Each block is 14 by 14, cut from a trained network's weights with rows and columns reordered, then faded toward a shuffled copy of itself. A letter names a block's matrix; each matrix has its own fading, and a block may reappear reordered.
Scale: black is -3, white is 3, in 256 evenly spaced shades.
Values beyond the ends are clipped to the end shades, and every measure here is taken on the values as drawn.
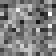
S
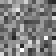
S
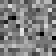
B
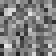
B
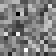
B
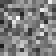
S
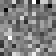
S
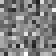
S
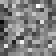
S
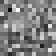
S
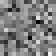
B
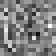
B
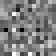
S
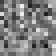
B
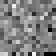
S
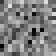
B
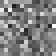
S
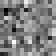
B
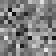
S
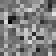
S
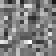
S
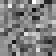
S
